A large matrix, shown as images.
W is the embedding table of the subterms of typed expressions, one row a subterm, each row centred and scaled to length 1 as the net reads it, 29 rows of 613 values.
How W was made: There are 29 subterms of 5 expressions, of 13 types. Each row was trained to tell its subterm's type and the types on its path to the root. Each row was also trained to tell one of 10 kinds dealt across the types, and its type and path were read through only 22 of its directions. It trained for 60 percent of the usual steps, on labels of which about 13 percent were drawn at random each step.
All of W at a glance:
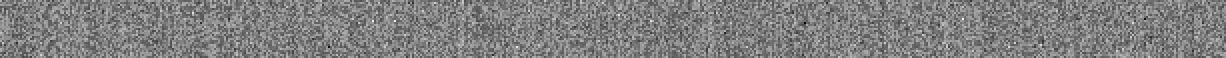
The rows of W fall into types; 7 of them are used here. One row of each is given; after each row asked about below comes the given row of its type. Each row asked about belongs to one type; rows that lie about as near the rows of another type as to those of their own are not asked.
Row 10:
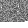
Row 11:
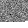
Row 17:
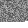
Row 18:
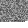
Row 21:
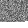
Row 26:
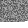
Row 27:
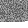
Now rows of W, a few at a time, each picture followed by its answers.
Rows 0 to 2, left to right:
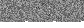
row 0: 27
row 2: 21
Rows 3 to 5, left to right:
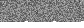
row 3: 17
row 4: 17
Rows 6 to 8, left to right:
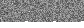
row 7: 27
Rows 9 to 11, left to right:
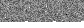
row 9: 18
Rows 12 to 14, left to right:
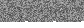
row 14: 18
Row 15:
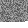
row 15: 27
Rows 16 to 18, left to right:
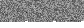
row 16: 11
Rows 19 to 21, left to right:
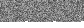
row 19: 11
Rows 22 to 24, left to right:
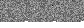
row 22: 21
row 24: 17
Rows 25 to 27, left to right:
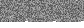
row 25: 11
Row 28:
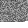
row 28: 17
